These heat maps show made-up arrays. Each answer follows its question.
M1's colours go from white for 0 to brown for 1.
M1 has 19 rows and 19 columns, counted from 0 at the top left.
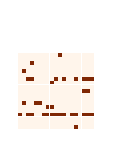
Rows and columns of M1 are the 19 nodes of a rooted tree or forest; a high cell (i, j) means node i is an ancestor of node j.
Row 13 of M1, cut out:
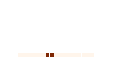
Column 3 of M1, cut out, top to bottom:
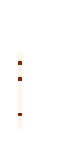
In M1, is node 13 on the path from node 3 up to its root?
no
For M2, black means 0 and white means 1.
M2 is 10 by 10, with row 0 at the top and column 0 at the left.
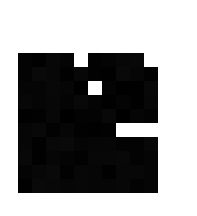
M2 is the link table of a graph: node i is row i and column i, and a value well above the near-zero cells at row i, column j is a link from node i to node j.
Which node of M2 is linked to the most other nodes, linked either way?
node 5
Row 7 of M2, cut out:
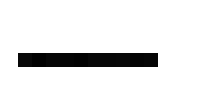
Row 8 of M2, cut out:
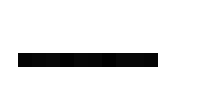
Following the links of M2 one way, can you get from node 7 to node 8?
no
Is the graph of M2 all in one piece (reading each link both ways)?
no
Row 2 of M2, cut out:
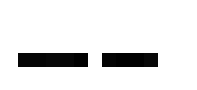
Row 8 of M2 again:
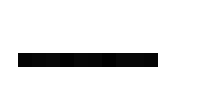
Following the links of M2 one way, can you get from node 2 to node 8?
yes
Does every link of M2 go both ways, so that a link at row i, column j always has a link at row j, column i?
no
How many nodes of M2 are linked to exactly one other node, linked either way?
4
